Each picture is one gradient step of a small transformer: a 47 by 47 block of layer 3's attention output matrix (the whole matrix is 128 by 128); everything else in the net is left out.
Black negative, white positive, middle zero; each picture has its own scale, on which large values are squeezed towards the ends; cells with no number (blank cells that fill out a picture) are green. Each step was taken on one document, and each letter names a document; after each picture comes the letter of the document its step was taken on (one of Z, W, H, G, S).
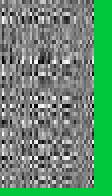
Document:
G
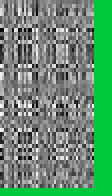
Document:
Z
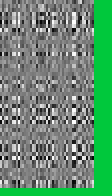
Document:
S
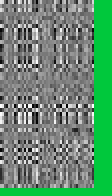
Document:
Z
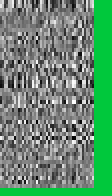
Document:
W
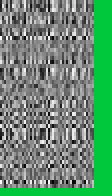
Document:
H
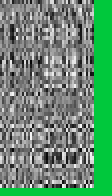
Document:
W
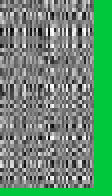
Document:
H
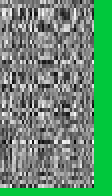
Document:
G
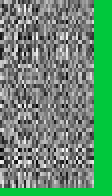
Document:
Z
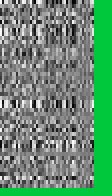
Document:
S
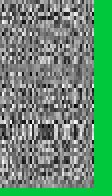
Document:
G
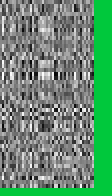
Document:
G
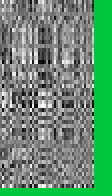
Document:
G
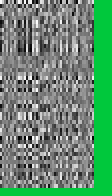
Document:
Z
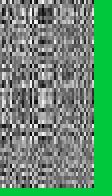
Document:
G
